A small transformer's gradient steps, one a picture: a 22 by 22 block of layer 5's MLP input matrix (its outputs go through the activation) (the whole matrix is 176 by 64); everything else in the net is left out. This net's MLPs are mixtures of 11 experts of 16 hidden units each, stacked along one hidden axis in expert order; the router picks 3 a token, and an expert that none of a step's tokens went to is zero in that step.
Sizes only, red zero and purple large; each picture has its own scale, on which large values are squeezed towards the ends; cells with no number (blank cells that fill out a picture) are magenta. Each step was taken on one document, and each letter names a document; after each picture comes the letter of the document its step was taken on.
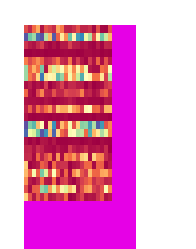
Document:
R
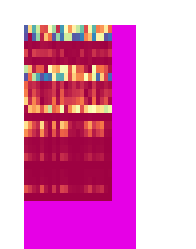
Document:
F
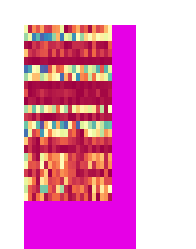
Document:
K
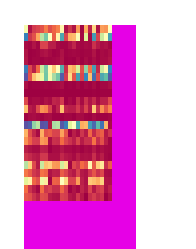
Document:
K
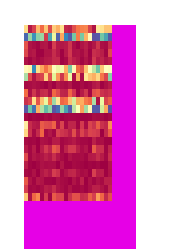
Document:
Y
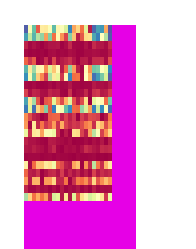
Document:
Y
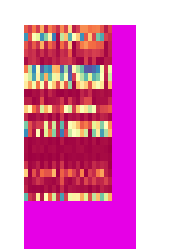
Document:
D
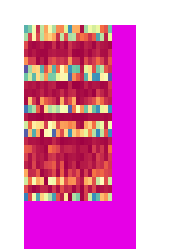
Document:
Y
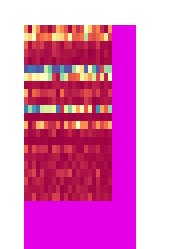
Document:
R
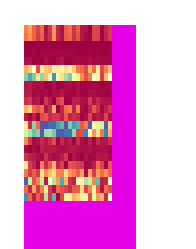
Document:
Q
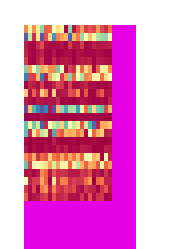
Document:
R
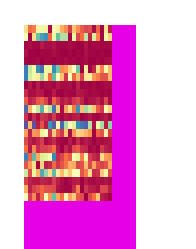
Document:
R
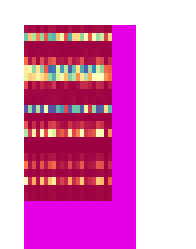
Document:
D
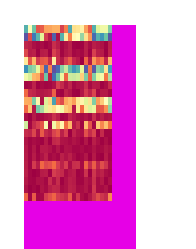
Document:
Y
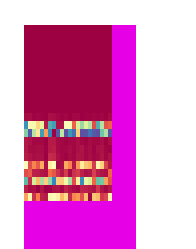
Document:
Q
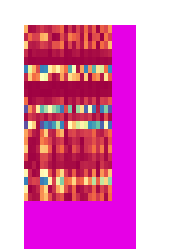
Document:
K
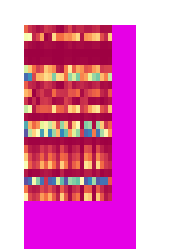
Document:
Q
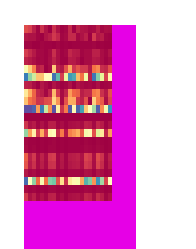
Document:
Q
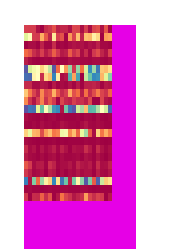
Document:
Q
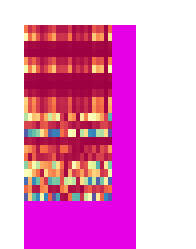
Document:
Y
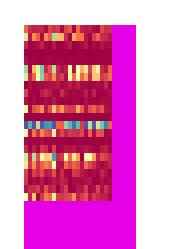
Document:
R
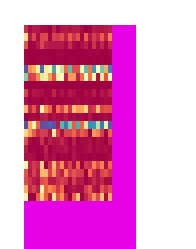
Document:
K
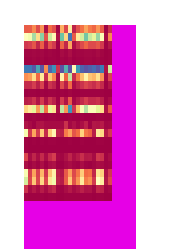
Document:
D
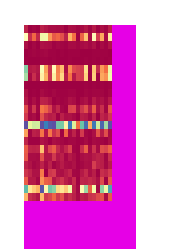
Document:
K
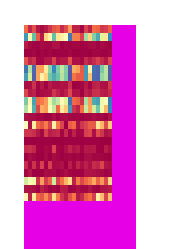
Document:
Y
